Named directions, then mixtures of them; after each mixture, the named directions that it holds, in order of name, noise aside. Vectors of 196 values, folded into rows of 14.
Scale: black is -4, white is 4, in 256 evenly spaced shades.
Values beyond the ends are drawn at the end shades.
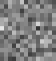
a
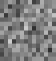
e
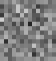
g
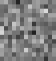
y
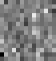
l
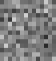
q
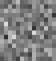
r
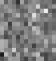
g, l, y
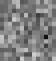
q, r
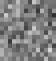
e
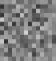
g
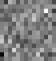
e, l, q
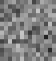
e, q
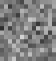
a, e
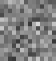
a, g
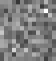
l, q, y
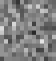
a, g, y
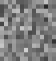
g, r, y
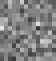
a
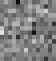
e, y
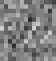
a, e, r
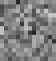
e, g, y
